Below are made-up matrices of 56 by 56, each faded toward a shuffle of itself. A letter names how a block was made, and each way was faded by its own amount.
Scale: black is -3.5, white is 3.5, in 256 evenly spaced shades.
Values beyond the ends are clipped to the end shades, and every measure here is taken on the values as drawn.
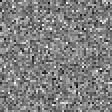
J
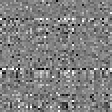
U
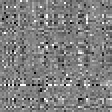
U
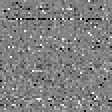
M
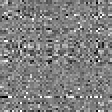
U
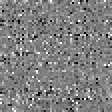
M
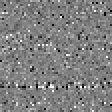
M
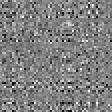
U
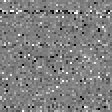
M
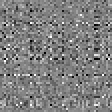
U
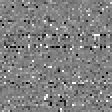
M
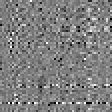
U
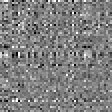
U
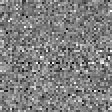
J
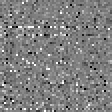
M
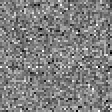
J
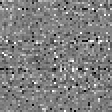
M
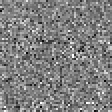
J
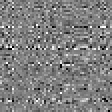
U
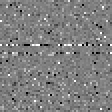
M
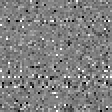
M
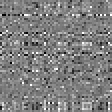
U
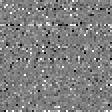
M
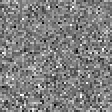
J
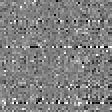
U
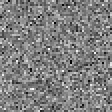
J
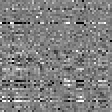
U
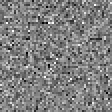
J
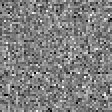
J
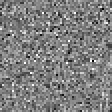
J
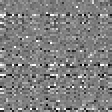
U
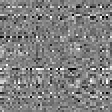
U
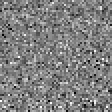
J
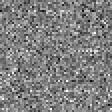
J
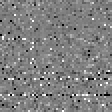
M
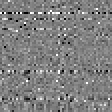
U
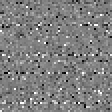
M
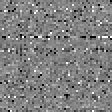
M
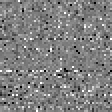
M
